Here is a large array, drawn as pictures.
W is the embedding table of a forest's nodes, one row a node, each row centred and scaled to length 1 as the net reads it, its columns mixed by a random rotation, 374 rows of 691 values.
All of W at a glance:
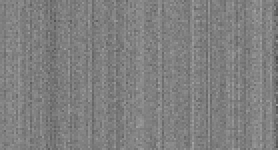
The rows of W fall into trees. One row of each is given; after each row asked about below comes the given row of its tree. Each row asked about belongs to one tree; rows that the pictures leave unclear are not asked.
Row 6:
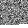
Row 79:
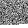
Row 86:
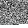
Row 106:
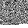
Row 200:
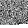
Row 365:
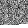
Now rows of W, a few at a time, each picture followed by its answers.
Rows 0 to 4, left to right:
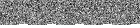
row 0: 79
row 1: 86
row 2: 106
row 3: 86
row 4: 106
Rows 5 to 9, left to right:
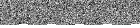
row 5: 200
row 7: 86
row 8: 106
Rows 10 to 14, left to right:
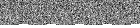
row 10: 86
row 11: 106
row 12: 86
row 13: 86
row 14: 86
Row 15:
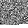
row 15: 200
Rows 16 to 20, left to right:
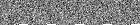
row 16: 6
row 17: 86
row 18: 86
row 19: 200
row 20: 106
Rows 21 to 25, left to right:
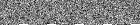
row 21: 6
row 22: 200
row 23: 106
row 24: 6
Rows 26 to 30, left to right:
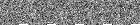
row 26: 106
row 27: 106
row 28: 86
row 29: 86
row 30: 365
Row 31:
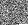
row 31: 106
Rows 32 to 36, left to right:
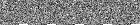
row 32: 106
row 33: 86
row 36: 106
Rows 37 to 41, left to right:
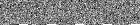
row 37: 86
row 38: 365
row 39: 106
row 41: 79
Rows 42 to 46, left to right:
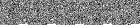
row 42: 106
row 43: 106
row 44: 79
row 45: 106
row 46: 6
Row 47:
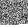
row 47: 79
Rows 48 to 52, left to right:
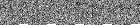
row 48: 86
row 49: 106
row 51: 365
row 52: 365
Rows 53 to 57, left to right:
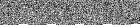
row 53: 365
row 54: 86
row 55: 86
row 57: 200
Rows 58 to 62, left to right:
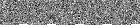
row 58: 106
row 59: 79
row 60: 86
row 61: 200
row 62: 6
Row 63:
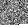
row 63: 6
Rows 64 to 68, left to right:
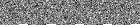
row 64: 106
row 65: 365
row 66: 6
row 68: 365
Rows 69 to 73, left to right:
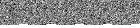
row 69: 106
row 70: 365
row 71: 106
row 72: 200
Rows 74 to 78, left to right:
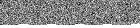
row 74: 365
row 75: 200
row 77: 200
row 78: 106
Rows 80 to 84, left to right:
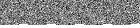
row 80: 6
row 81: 106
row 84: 106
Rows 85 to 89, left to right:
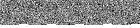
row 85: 200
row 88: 106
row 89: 200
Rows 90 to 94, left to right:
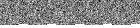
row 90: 86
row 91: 106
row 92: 86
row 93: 106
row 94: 86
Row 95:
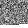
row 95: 86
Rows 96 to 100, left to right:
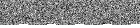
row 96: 79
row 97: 106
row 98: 86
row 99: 200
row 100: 79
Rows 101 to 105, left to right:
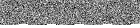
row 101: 200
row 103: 365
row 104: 79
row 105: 106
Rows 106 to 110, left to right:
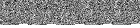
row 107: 365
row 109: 106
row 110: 106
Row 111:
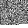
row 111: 6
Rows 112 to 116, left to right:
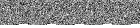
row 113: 200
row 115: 106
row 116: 200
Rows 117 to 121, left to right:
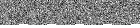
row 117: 6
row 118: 6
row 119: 6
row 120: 86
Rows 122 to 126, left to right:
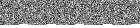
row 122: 365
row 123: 106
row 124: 365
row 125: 86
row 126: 200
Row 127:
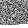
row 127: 200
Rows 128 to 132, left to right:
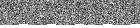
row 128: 86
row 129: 200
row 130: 86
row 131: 365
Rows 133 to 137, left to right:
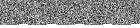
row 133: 200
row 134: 86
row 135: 200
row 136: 106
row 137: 86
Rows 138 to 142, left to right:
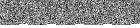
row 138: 106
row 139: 86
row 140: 86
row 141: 6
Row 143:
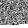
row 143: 86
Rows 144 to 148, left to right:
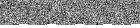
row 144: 86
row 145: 200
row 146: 200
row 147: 86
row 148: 86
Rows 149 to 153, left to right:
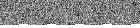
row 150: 200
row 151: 86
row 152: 106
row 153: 86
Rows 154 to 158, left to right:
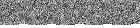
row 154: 79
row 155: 6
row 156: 365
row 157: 200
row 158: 200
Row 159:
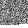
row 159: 106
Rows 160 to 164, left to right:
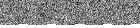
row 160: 106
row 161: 106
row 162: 86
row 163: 106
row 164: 86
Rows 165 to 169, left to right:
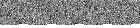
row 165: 200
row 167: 200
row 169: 200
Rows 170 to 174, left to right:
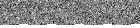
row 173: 79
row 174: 200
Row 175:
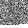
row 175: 106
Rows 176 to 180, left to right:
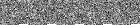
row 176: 200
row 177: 106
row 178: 79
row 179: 86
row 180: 106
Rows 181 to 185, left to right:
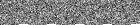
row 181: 365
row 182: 200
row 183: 6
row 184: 200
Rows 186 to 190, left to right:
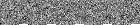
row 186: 200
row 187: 365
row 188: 79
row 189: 79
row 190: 6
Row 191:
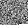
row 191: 200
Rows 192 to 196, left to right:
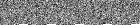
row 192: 6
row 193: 365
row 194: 86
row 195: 200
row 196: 86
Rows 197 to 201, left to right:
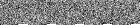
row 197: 365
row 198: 86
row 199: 200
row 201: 200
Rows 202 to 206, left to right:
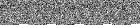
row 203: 106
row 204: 365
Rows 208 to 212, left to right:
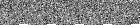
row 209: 106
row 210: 86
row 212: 200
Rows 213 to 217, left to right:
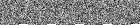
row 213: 200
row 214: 200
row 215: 86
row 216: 365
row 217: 200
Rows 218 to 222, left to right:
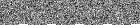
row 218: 79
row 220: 6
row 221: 6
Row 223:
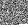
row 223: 106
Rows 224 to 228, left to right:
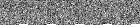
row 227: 200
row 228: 6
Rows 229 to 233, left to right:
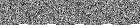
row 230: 79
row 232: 79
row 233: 200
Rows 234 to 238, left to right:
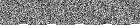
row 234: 200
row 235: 86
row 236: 106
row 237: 200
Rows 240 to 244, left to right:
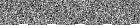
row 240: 86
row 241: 86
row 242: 200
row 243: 200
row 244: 86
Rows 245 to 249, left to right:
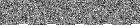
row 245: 79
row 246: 86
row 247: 86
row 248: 6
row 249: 6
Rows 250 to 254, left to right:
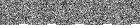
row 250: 79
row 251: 106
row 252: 106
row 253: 106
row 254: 6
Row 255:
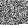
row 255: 200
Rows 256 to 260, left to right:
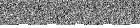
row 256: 86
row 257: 86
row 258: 79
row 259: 86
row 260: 86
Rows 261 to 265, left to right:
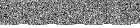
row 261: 79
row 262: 200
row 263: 200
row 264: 86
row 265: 106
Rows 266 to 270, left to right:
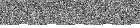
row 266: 200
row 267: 86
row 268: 86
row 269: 200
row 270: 6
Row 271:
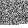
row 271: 79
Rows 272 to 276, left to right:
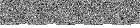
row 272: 106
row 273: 106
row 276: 6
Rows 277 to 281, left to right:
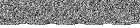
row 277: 106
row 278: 200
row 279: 200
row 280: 106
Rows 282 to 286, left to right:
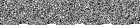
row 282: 200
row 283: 200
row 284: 106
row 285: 106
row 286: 200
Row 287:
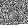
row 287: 106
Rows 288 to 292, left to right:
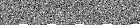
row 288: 6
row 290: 86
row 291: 106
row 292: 200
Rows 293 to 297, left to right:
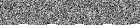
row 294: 200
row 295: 200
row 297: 200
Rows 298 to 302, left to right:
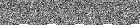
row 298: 86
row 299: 106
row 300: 86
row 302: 200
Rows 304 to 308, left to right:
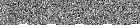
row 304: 106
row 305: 365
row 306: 86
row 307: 6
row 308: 86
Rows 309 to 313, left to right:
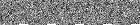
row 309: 79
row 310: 106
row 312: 86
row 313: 200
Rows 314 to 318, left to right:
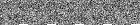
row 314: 6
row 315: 86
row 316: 79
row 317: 6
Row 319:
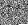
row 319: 365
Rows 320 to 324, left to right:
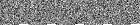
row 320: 365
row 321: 106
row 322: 200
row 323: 6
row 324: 106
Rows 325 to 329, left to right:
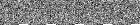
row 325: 365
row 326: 86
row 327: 86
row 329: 200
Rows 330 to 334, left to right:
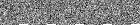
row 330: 86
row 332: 6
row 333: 200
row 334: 106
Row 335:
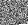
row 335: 200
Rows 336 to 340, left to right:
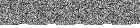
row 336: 86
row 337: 106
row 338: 79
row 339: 365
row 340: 79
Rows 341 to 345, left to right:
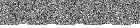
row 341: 106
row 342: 6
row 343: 106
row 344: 106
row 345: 86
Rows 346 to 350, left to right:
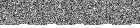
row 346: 86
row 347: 106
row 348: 106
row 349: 79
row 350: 6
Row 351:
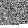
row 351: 86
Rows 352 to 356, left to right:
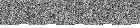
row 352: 200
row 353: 79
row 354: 86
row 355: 106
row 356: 86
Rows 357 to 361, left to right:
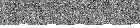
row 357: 106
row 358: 86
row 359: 365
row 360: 86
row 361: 106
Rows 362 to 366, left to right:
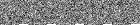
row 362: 6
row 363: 106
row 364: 106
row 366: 106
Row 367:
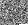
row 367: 106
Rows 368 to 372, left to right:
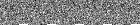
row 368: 86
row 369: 86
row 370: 200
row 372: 365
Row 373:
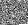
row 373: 200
